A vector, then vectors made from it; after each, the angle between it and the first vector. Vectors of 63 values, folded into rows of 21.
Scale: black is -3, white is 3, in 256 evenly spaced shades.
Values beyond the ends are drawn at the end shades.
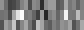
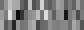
nearly opposite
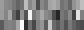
orthogonal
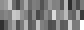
partly aligned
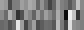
partly opposed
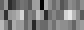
partly aligned
